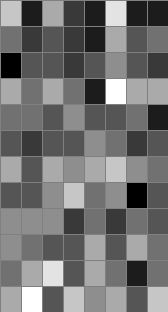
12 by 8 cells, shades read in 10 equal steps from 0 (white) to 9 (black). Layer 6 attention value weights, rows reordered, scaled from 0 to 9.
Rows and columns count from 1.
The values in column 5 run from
3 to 8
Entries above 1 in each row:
7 8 8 7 8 8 8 8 8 8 7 7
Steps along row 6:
up down same down up up down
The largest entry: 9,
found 2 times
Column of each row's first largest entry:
2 5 1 5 8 2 2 7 4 3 7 3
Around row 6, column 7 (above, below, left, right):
5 4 5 6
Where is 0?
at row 4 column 6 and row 12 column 2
